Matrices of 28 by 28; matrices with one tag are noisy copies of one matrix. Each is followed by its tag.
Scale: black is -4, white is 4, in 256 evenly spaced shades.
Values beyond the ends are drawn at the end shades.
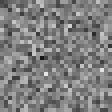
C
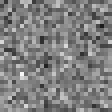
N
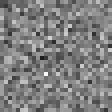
C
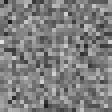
N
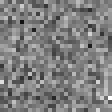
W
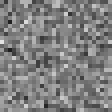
N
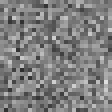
W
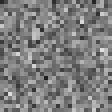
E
